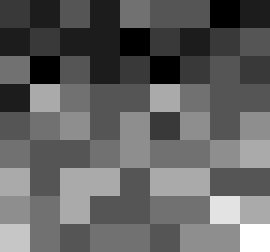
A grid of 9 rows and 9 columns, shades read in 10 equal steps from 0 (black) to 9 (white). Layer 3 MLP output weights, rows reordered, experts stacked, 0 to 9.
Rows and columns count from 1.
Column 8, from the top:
0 2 3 3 3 5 3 8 5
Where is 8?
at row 8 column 8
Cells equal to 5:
9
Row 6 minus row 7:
-2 0 -3 -2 2 -2 -2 2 3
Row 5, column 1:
3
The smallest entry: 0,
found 4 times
